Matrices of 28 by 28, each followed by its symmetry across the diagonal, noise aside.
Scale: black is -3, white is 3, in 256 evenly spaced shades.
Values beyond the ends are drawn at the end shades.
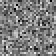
neither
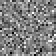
antisymmetric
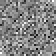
symmetric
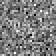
neither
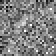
symmetric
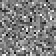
neither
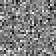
antisymmetric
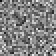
symmetric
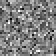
antisymmetric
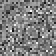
symmetric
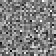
antisymmetric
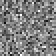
neither
